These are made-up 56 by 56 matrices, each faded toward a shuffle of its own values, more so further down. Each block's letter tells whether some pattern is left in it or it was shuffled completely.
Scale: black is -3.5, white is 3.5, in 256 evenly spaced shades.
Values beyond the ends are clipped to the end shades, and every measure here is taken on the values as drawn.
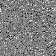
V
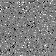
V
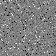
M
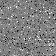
V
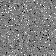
V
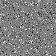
V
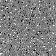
V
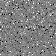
V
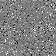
V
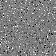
M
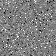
M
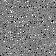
V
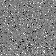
V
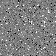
M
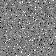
M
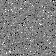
M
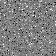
M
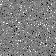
M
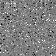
V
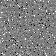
M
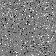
V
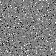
M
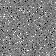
M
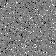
M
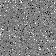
M
